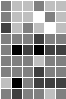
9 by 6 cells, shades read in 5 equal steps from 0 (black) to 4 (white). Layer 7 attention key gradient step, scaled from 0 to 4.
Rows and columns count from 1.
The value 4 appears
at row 2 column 4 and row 3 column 5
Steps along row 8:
down up down same same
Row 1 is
2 3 3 2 3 3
